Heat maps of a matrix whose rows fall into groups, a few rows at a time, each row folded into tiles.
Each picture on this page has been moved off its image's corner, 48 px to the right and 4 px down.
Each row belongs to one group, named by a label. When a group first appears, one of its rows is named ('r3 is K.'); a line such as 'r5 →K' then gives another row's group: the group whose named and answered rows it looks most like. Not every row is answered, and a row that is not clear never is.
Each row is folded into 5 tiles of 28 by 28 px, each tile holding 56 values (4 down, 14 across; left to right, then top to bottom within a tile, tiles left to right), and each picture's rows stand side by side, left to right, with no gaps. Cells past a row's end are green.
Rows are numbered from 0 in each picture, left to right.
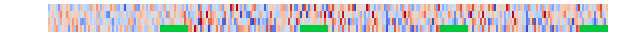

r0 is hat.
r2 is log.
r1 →hat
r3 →log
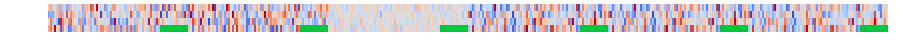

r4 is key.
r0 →hat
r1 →log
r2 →hat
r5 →key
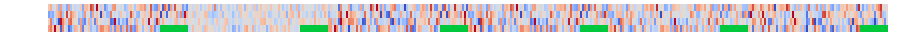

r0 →hat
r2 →hat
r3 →hat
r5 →log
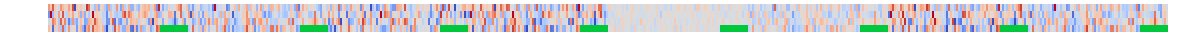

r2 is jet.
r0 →log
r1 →key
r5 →key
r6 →log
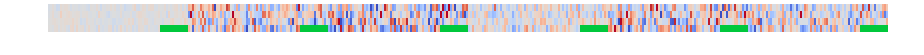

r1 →log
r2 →jet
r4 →hat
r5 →jet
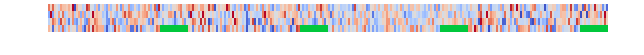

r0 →log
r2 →key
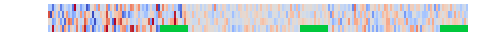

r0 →key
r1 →key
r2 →key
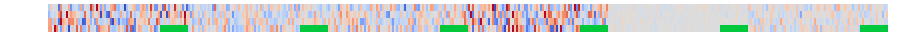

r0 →hat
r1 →key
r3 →log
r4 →hat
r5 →hat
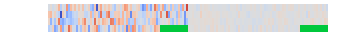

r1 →hat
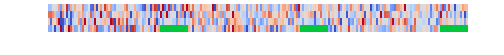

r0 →jet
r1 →log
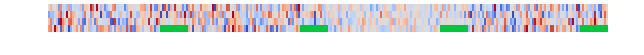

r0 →hat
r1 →log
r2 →jet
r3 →key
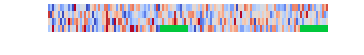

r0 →key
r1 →jet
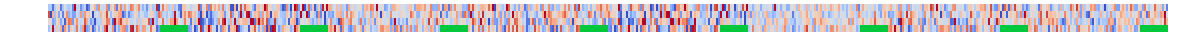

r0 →key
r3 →log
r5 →key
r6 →hat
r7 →hat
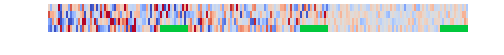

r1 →hat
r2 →hat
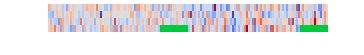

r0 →hat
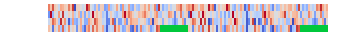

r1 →log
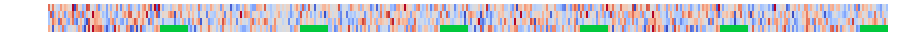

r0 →log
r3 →jet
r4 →log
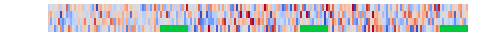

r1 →jet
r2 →log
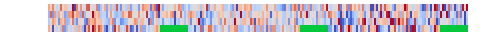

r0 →log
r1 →jet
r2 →jet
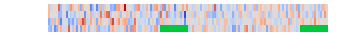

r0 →jet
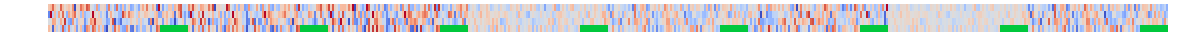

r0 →log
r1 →log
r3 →hat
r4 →key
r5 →jet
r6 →hat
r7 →key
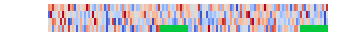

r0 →log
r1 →jet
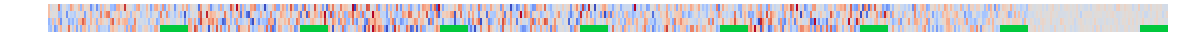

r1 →hat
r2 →log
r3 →jet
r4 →key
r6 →key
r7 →hat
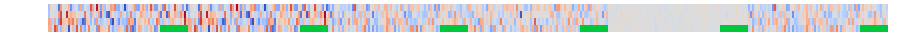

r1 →hat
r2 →key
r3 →hat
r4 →hat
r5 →key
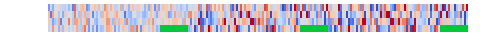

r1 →jet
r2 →jet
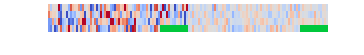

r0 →jet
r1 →key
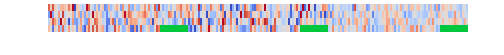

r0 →log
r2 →key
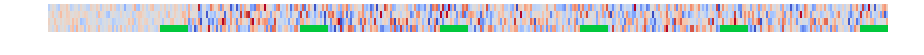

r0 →hat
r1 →jet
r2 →jet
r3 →jet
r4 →key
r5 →jet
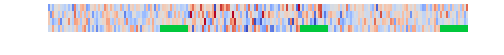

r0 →key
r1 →log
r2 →jet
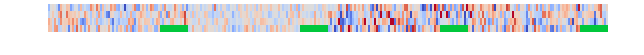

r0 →hat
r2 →jet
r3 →log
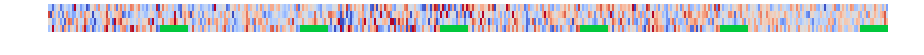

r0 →key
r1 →key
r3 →log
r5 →hat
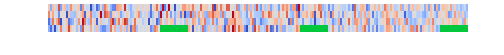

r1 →log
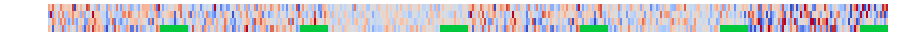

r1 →key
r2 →key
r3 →log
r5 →jet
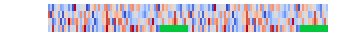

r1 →key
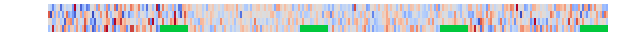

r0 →key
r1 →hat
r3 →hat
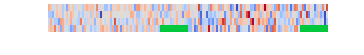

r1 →jet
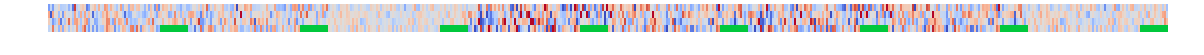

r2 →hat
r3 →jet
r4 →log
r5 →jet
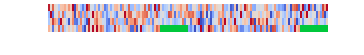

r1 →jet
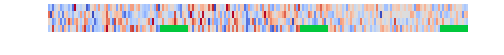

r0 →key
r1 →log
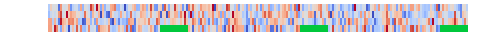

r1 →log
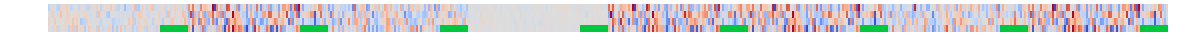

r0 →hat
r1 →log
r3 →hat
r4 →log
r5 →log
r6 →key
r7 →log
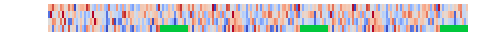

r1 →log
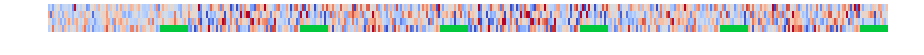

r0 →key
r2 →log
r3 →jet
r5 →log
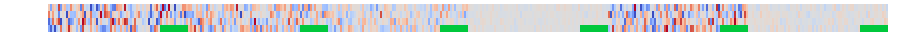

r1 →hat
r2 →jet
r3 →hat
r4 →key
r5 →hat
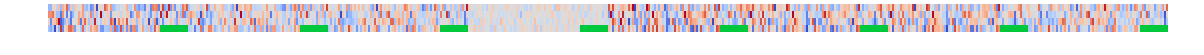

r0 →jet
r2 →jet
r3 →hat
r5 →log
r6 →log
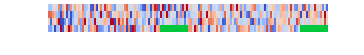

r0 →jet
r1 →hat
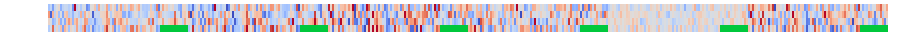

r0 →key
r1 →key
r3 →hat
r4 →hat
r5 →log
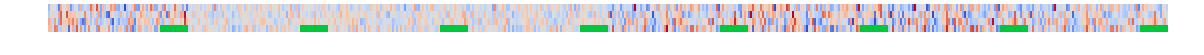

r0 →hat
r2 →hat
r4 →key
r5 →log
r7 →key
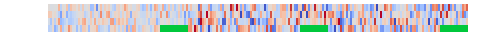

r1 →hat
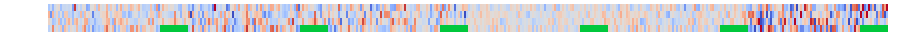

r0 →key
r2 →jet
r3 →hat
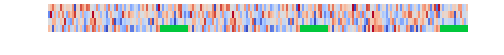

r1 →log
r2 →log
